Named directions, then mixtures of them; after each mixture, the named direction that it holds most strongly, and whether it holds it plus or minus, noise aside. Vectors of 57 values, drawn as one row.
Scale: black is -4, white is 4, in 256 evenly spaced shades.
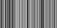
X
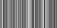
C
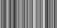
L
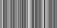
C, plus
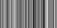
L, minus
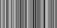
L, minus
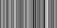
L, minus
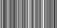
C, plus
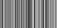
C, minus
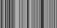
X, plus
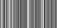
X, minus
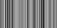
X, plus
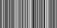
C, plus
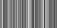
C, plus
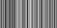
X, plus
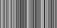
X, minus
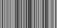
C, minus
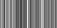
X, minus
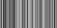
L, plus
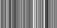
L, plus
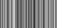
L, minus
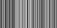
X, plus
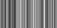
L, plus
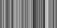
L, minus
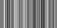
L, minus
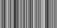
L, plus
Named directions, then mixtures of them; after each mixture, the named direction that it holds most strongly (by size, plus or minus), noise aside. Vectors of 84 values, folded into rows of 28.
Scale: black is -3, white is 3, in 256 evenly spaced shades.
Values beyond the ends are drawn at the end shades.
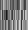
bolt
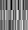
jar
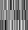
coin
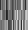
bolt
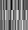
jar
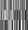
coin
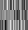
coin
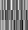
jar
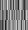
bolt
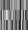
bolt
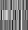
bolt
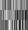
bolt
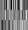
jar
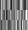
bolt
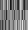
bolt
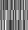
jar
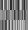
coin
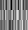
jar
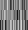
coin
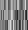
bolt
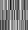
coin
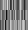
bolt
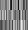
coin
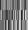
bolt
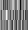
bolt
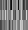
jar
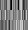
jar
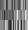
coin
